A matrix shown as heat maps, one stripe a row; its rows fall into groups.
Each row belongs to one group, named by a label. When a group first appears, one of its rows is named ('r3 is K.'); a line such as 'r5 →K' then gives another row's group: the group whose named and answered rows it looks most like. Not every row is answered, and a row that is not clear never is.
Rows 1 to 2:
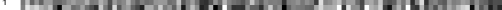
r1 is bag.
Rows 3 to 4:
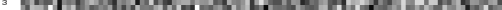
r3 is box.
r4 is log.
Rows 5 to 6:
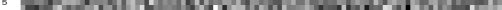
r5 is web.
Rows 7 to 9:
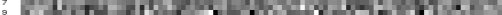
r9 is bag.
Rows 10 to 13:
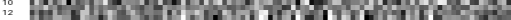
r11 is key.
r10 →box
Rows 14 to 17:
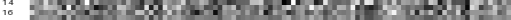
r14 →key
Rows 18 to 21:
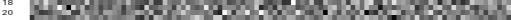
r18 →key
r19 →log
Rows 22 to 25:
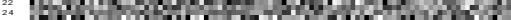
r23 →box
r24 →key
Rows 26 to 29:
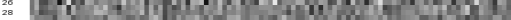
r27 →box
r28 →box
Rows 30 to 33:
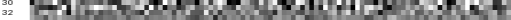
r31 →box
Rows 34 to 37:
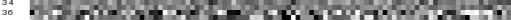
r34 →bag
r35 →web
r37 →key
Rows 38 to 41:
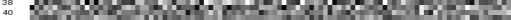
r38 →web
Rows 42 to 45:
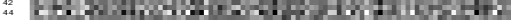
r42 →log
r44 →log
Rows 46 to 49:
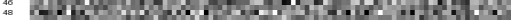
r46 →key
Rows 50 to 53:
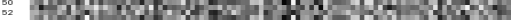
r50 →key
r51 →box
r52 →bag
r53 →key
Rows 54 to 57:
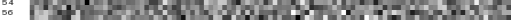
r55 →box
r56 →key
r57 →bag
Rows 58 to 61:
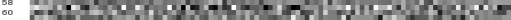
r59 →bag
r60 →box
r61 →key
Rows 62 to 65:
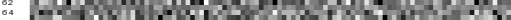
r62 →log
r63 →bag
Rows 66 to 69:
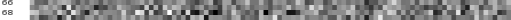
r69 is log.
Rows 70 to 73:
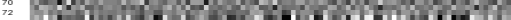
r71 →log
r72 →key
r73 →key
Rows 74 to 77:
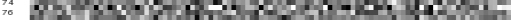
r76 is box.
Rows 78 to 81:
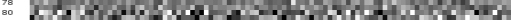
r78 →key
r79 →web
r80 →log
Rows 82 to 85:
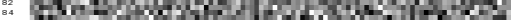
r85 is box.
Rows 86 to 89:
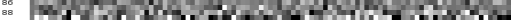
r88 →box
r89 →bag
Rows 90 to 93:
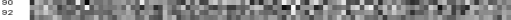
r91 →key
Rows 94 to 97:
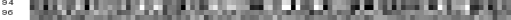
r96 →box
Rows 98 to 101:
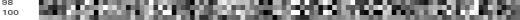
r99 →box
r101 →bag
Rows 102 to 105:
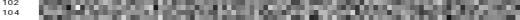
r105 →box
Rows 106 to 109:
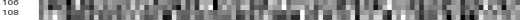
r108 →key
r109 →key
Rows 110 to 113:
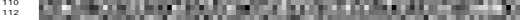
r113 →web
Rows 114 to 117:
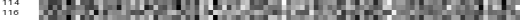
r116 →web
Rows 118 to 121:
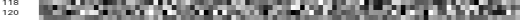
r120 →web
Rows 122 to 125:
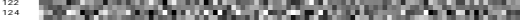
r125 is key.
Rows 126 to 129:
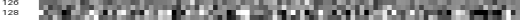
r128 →web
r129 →web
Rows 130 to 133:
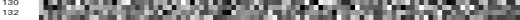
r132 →bag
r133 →bag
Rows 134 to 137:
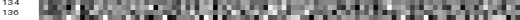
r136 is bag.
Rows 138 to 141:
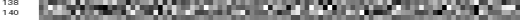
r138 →box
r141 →box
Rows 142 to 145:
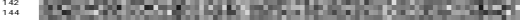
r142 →web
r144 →web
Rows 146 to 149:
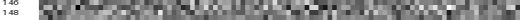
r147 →box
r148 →box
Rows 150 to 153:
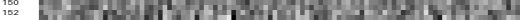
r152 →bag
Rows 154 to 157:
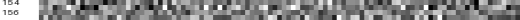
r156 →box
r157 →bag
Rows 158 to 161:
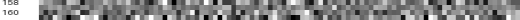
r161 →web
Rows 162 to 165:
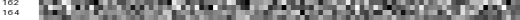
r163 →log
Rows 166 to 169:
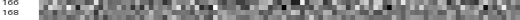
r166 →key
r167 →log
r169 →web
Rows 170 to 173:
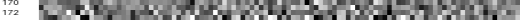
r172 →log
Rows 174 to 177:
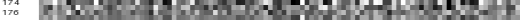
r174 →key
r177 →key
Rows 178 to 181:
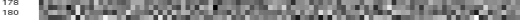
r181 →box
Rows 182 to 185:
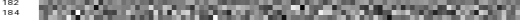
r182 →key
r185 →log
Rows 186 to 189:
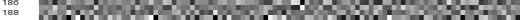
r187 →key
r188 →log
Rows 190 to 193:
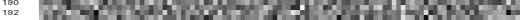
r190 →web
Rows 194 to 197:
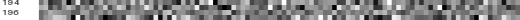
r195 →bag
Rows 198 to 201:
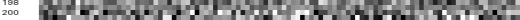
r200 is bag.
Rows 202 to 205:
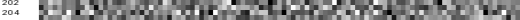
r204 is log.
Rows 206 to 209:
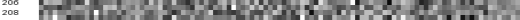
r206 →key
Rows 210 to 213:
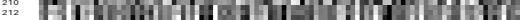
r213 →log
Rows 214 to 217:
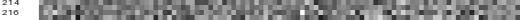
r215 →box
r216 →key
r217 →box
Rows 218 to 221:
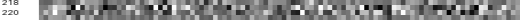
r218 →web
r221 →log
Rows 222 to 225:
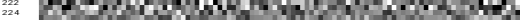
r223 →web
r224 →log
